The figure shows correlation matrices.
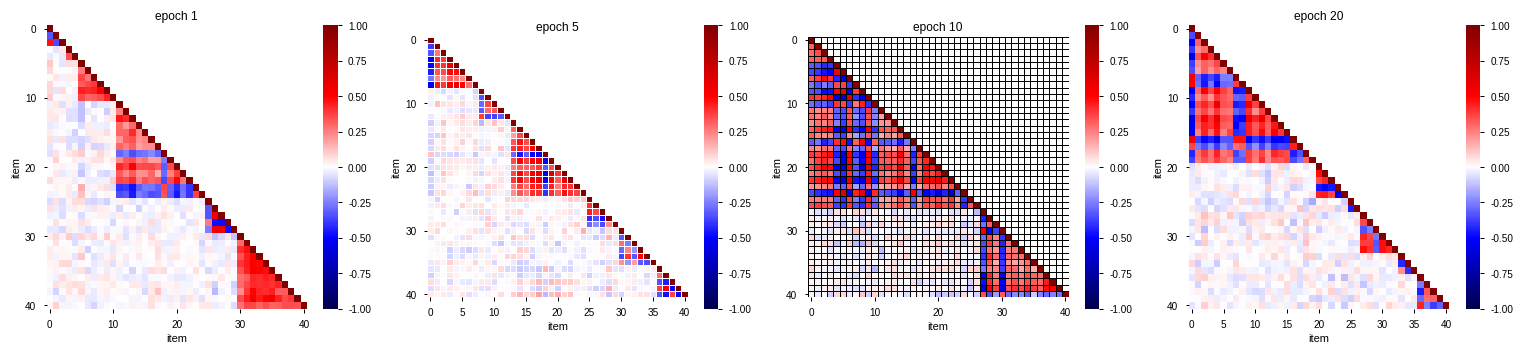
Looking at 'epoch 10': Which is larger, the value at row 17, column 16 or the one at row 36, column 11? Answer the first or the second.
the second
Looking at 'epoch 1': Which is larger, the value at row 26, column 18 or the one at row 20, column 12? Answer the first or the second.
the second
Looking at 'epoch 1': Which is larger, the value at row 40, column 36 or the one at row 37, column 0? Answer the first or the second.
the first
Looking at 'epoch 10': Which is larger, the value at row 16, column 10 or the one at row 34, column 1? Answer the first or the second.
the first
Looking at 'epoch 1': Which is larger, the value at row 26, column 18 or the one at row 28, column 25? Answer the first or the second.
the second
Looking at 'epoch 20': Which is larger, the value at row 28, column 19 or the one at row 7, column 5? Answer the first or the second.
the first
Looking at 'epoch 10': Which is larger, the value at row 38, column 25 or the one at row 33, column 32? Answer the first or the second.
the second
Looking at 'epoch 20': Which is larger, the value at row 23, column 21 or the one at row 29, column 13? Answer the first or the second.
the second
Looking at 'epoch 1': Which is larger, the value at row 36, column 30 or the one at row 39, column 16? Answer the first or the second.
the first
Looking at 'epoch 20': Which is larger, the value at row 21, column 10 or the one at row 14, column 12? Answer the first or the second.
the second
